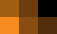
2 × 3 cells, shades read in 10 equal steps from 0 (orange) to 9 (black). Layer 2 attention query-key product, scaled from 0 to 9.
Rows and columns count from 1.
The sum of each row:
17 10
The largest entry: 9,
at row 1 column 3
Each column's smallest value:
0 4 6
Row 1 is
3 5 9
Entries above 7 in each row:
1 0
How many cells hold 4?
1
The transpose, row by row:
3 0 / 5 4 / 9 6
